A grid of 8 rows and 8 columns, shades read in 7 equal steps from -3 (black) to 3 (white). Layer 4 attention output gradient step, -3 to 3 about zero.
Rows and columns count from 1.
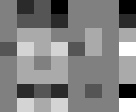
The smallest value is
-3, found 3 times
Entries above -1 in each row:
4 4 8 6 8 8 3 8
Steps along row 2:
down same down up same same down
